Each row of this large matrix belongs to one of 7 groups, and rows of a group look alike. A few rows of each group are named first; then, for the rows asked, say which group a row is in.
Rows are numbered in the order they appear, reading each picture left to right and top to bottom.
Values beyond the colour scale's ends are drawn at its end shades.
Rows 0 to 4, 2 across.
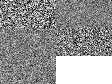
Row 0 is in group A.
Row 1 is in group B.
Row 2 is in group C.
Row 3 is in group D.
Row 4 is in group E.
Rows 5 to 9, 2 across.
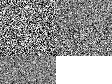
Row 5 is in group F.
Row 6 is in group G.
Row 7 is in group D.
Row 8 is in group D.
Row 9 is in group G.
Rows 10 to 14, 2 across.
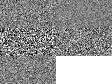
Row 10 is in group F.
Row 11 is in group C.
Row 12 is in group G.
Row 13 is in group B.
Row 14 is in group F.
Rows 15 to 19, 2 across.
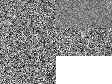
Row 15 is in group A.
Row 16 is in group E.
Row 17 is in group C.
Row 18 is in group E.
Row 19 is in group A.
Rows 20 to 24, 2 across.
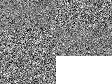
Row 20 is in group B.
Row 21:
F
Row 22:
A
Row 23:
B
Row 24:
C
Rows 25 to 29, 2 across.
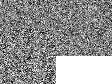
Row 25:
D
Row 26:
C
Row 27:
A
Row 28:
E
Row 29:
A
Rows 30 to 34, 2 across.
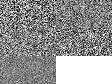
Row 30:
F
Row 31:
D
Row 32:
F
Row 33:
C
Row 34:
C
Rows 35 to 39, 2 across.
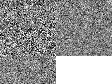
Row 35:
D
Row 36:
E
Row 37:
A
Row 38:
E
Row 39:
F
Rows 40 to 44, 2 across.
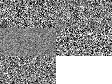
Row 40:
D
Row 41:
D
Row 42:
F
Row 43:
G
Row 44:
G
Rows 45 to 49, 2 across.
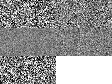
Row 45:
B
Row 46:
B
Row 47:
B
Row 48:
D
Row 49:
D
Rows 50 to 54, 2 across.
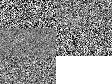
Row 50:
C
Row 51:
A
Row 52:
B
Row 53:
D
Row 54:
G
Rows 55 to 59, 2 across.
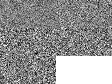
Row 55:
B
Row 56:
F
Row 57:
G
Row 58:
B
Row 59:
C
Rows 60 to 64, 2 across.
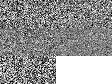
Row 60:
D
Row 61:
G
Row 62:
A
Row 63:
G
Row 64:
F
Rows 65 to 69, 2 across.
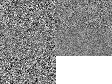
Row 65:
E
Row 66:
C
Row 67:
A
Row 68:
E
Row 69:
G
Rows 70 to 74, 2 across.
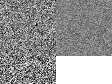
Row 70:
G
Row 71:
A
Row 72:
F
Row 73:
E
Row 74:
F
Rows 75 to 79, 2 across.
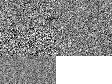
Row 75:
A
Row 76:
F
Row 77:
G
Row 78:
C
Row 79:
F
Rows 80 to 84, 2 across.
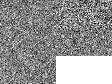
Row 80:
C
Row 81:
A
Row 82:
B
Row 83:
D
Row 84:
F
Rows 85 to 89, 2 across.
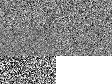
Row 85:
A
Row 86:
G
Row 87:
B
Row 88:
F
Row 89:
G
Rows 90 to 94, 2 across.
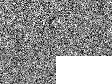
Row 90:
A
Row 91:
E
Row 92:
D
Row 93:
E
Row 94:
G
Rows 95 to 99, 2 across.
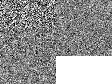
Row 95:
F
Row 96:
G
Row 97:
G
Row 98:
B
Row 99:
E
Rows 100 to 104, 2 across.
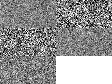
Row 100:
E
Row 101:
B
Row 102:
D
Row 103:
F
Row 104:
C
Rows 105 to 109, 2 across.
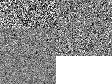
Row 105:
E
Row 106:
G
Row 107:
G
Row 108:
F
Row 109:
A
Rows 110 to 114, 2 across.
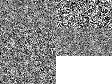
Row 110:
D
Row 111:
A
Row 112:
D
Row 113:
A
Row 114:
D
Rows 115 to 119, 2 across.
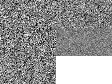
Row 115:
G
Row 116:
F
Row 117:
D
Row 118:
B
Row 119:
A
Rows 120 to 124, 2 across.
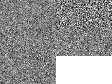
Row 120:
F
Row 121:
C
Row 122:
B
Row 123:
A
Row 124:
B
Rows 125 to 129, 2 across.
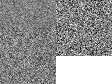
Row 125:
F
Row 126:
E
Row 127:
E
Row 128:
B
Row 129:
B
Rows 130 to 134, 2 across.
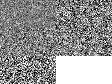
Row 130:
C
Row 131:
D
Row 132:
A
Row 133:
A
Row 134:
F
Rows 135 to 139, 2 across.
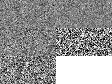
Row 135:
F
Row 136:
E
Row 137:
A
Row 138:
F
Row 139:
D
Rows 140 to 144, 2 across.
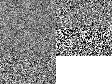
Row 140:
E
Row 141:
G
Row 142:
B
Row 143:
E
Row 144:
E
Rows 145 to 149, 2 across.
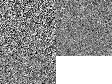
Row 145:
A
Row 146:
D
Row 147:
G
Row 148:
B
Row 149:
F
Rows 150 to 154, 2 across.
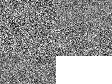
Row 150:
B
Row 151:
C
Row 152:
E
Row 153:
C
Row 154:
B
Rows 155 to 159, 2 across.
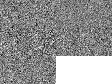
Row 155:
G
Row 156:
C
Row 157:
C
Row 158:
D
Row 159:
A
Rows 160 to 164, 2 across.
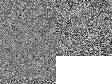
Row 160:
A
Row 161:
B
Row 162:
F
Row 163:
C
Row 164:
C
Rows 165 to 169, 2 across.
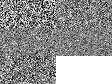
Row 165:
F
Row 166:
C
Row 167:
G
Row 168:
F
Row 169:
B
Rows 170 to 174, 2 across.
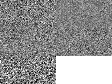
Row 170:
D
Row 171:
F
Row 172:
G
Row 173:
B
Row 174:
G
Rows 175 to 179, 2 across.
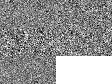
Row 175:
B
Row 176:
E
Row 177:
D
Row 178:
E
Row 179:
C
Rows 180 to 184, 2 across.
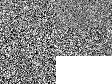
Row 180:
F
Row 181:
C
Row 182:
G
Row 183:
E
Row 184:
C
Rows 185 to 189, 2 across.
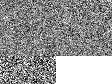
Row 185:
C
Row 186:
A
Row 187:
A
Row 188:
E
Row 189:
E
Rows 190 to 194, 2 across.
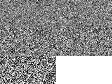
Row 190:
B
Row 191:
G
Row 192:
B
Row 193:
D
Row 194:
A
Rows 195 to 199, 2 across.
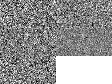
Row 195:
E
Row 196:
G
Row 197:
D
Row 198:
D
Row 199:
E
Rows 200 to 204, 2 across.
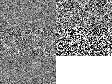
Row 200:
C
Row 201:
E
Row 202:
C
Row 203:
B
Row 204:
C
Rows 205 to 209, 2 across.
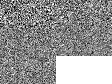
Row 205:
G
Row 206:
G
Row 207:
D
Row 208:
G
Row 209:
F
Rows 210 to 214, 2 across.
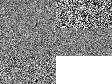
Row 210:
G
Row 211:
F
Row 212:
F
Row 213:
B
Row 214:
G
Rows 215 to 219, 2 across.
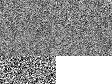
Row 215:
F
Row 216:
F
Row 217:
B
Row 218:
A
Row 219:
G
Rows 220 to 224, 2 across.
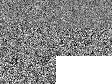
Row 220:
C
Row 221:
D
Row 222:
D
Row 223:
G
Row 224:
E
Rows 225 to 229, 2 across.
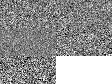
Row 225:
F
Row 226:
G
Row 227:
B
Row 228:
C
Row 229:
A
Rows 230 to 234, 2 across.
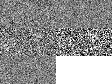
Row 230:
B
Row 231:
D
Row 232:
C
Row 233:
C
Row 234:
G
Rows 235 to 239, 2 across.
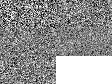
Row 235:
D
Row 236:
B
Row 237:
B
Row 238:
G
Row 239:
G
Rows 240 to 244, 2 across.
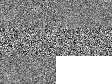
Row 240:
C
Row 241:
A
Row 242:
G
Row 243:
D
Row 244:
C
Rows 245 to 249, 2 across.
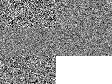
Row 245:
B
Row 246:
E
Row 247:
F
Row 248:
E
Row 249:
G
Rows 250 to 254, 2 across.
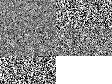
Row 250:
F
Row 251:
F
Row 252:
D
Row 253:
D
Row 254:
E
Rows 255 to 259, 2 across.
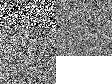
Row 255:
G
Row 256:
B
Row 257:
E
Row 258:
C
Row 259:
E
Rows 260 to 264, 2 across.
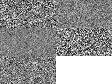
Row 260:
C
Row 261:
B
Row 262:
C
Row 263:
B
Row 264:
C
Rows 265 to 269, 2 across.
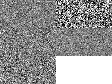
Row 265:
C
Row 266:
F
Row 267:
E
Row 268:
E
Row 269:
E
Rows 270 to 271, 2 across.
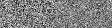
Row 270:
A
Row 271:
E
